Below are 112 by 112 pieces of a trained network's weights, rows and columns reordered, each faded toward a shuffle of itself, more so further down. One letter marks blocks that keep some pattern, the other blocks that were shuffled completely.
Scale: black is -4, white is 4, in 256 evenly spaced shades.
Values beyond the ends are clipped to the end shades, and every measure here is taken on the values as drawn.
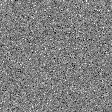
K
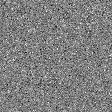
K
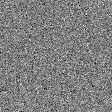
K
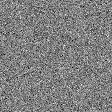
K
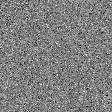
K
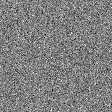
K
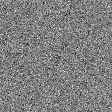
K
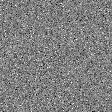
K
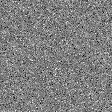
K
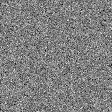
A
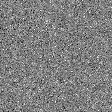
K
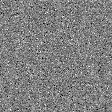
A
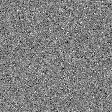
K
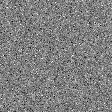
K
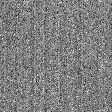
A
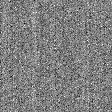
A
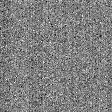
A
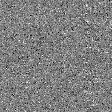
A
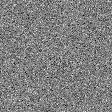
K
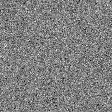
A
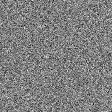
A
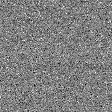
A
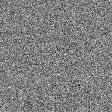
A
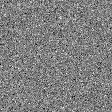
K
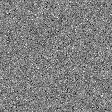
K
